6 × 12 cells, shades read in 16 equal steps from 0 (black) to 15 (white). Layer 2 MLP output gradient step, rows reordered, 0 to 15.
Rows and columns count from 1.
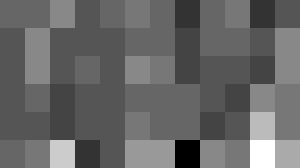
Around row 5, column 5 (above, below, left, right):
5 5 5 7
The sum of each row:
68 69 70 67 70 91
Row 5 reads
5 5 4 5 5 7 6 6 4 5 11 7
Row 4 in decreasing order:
8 7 6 6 6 6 5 5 5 5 4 4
